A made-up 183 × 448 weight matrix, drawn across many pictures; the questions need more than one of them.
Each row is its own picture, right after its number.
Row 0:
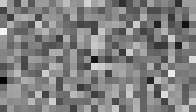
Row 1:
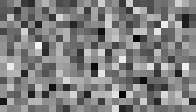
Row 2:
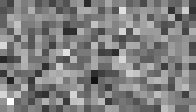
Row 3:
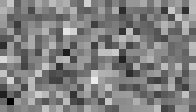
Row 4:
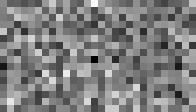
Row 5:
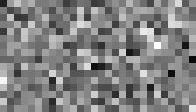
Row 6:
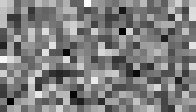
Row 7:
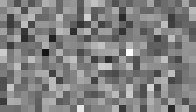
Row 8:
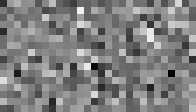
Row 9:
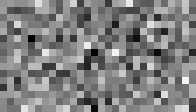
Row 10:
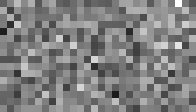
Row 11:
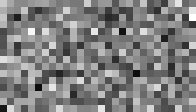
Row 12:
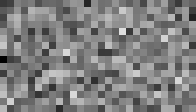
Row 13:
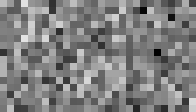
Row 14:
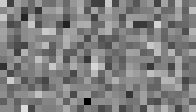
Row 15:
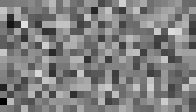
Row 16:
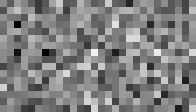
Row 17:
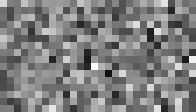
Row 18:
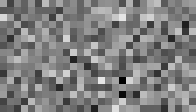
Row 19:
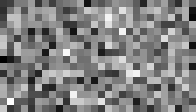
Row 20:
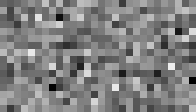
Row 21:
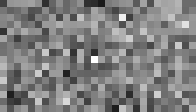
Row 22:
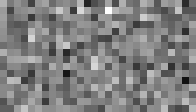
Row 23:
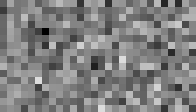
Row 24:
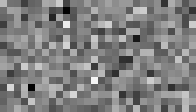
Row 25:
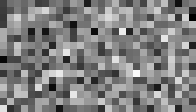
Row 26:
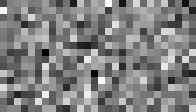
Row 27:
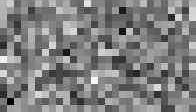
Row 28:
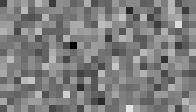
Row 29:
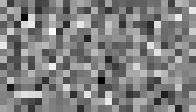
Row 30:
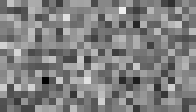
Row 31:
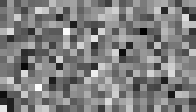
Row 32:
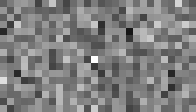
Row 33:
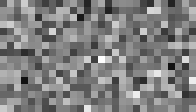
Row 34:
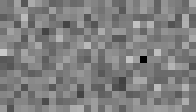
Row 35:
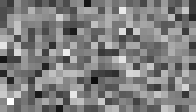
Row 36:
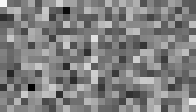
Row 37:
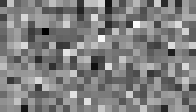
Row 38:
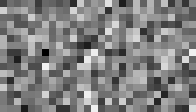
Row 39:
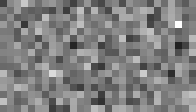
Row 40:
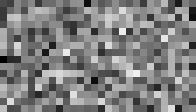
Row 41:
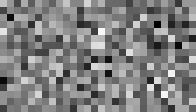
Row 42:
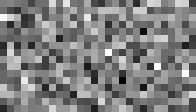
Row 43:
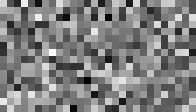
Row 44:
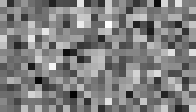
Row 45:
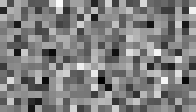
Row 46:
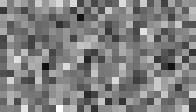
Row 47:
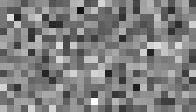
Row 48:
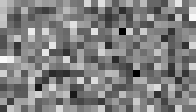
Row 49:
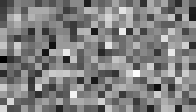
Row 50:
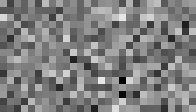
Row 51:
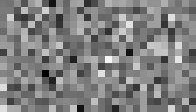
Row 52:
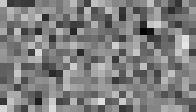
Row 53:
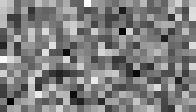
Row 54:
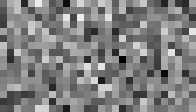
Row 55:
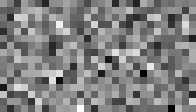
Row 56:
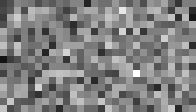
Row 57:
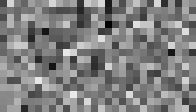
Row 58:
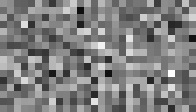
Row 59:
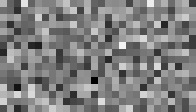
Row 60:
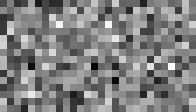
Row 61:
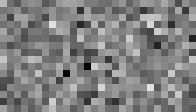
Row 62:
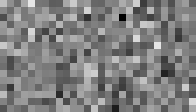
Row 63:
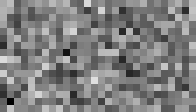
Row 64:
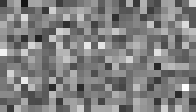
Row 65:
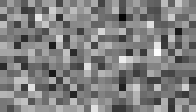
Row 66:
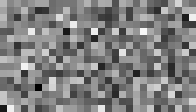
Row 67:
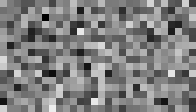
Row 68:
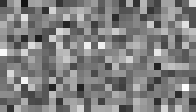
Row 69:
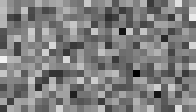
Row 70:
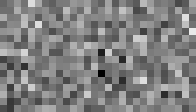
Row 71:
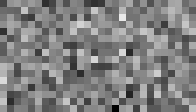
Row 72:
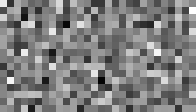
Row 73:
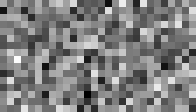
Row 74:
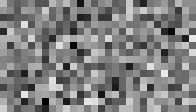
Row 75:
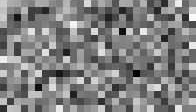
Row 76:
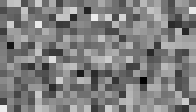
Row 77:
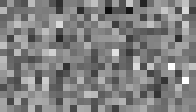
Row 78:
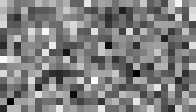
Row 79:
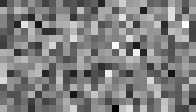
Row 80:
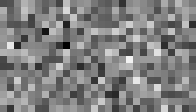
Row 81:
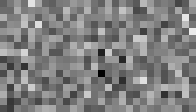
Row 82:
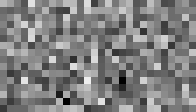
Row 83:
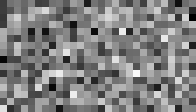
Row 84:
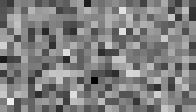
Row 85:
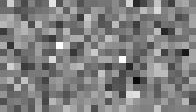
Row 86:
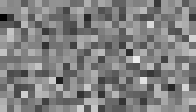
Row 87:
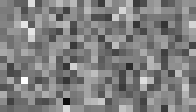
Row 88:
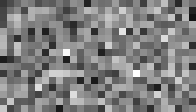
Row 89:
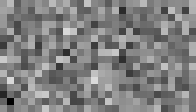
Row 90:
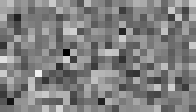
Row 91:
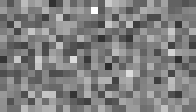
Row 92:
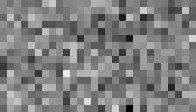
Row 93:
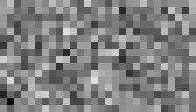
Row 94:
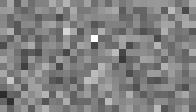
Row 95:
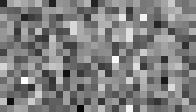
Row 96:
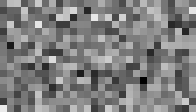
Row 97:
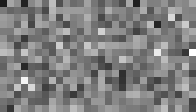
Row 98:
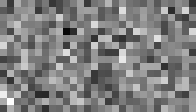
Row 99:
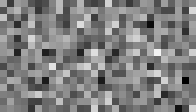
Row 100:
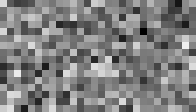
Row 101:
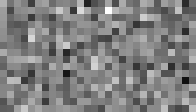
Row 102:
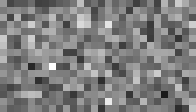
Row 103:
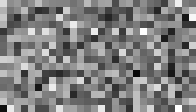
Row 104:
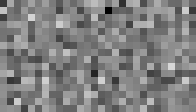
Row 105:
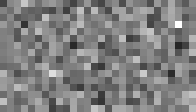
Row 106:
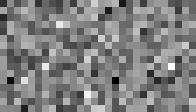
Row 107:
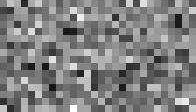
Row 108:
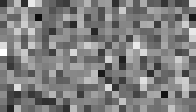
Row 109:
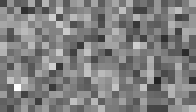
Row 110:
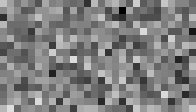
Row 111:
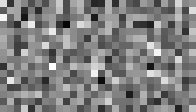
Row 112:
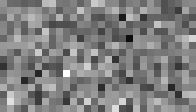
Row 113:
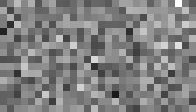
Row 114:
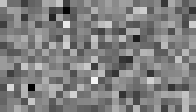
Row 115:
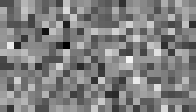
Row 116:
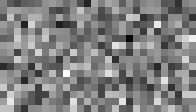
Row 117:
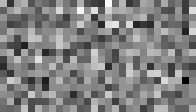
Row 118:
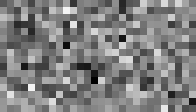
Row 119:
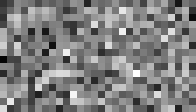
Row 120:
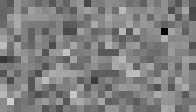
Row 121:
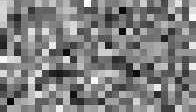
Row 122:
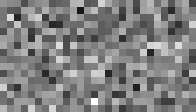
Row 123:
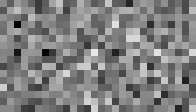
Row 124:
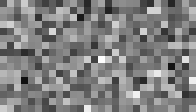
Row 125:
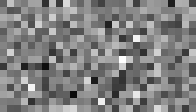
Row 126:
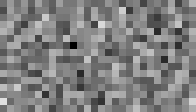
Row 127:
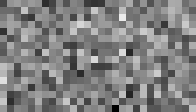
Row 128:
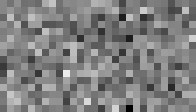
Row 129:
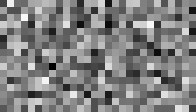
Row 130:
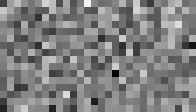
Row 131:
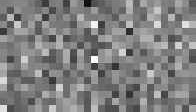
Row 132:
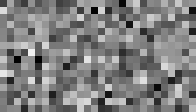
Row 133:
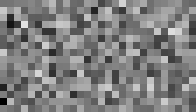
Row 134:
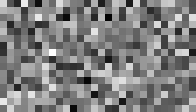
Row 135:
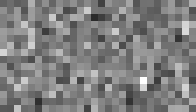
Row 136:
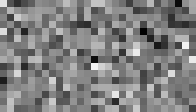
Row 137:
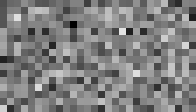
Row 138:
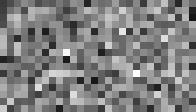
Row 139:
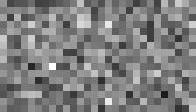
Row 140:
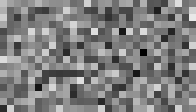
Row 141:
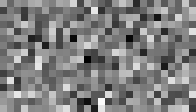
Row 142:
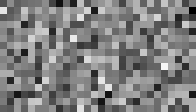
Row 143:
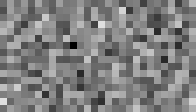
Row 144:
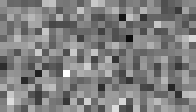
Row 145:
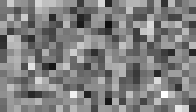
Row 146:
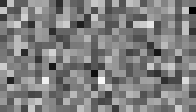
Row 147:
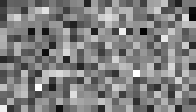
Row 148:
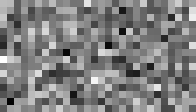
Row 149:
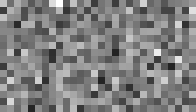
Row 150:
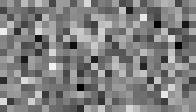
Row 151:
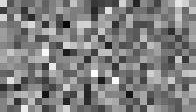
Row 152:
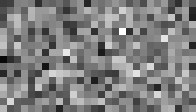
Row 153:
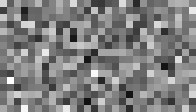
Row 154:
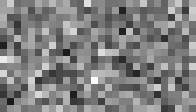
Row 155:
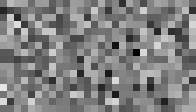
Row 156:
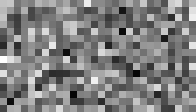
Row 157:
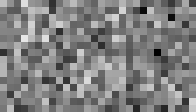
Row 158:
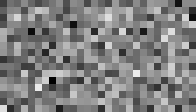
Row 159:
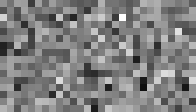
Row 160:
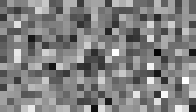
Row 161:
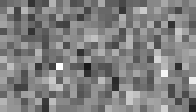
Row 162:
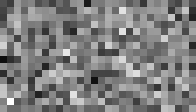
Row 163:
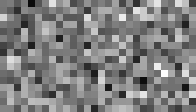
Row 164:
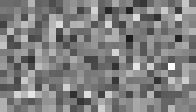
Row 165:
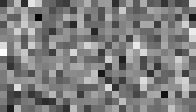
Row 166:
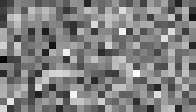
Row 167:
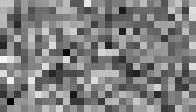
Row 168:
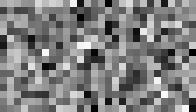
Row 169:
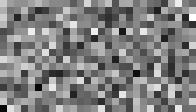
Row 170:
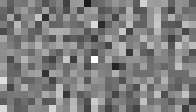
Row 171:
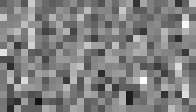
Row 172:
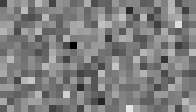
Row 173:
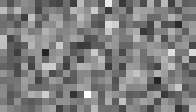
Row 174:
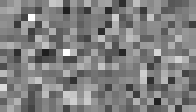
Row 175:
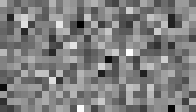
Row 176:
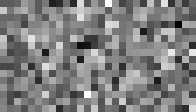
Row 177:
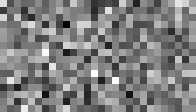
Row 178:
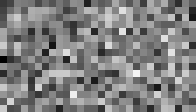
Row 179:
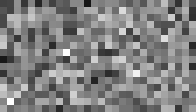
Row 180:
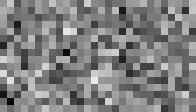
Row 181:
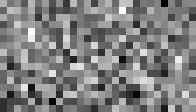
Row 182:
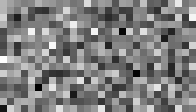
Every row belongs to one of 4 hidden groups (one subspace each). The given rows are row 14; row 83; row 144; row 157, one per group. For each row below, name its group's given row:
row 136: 144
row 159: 157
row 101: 14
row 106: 14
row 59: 157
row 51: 144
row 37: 14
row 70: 157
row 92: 144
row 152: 83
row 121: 83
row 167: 83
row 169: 83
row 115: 157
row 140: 83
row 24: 157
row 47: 144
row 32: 144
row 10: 144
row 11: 83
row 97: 157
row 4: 144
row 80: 157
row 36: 157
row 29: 14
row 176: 14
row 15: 144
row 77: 14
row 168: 14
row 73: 14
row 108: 157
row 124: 157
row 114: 157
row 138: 83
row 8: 144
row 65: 157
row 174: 14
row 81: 157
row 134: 157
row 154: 83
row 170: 144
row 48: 83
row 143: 144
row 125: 157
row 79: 144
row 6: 83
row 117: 14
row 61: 144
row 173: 14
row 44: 14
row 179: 83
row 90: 83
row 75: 83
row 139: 14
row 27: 83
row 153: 14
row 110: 157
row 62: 157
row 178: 83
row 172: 144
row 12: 83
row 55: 144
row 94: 83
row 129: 14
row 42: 157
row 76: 157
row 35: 83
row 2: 83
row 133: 144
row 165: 157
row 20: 157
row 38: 14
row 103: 83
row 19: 83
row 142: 14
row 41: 144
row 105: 144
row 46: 14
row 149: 14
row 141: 14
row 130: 144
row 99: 14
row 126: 144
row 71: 144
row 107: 157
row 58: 144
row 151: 14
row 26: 14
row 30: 157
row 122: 144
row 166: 83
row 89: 83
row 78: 83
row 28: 144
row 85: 157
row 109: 157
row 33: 157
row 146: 14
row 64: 157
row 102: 14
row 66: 83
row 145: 14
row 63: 83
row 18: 157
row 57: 14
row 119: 83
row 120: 83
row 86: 157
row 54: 157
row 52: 144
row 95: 144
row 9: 14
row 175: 144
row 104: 14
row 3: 83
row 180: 83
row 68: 157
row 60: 14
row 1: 157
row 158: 83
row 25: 83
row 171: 157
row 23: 14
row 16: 14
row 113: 144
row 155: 144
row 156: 83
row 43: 157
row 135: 157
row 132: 14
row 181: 157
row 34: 157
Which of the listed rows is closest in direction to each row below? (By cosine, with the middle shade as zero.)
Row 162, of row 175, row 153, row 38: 38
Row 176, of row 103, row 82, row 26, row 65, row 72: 26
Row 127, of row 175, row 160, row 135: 135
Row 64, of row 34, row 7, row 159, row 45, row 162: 34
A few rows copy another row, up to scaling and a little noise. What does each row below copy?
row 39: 105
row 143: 126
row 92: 128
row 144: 112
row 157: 13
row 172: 28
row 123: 16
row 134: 43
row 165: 108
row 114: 24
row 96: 76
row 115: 80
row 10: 113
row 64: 68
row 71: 127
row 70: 81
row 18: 50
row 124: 33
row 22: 101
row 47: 122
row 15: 133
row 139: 102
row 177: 151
